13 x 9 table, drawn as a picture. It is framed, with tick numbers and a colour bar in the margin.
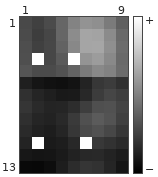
Overall the values sit about 30% of the way up the scale. A horizontal seam about 40% of the way down splits the table, and the top part is higher. The ninth with the highest average is the top middle. Four lone cells stand out, each far higher than its neighbours.
